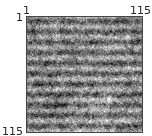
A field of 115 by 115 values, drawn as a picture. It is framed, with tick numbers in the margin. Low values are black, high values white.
The grain runs across in streaks. The histogram is bell-shaped. No overall slope runs across the table. No row or column stands out. Stripes running across repeat 11 times from top to bottom.
